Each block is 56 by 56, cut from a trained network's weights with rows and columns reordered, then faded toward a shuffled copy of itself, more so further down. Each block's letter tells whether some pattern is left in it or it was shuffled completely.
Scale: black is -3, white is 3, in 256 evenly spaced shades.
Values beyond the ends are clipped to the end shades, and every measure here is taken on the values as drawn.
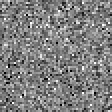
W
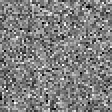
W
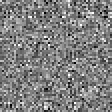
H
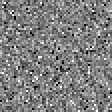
W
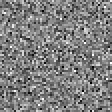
W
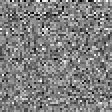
H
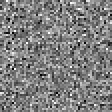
H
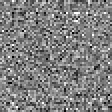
H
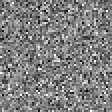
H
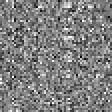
H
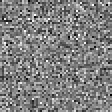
H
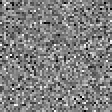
H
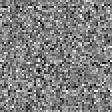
H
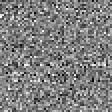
H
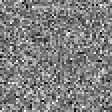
H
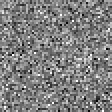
W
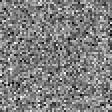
W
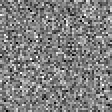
W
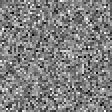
W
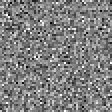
H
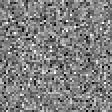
H
